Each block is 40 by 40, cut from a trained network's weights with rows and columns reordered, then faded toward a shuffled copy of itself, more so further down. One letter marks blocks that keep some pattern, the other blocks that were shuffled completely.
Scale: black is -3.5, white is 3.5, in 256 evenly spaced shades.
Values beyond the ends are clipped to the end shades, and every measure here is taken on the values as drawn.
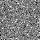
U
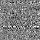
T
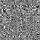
T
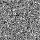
U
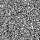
U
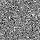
U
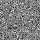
U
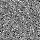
U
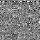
T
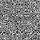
T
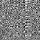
T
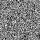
U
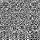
T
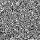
T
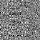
T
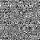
T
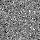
U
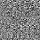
T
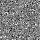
U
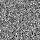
U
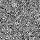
U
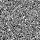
U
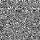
T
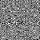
T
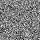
U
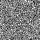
U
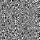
T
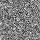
U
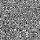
T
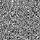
T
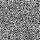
T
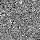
U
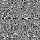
T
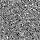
U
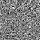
T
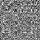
T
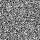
U
